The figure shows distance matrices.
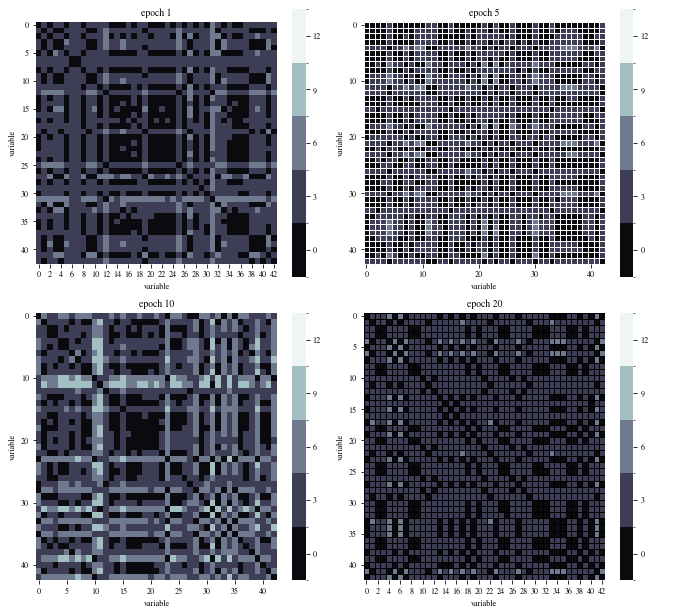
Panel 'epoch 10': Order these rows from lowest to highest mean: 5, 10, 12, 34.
12, 5, 34, 10
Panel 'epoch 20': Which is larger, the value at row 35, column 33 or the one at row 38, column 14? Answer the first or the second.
the second
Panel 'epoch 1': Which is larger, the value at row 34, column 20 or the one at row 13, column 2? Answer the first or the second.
the first
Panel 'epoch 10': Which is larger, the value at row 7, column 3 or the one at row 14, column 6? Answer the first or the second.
the first
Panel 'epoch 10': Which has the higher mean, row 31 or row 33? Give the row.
31
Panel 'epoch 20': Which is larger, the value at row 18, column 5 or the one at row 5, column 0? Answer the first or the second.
the first
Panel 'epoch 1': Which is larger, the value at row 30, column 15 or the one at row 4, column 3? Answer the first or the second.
the first
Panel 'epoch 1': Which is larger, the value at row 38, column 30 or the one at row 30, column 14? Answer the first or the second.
the first
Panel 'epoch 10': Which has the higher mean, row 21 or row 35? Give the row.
35
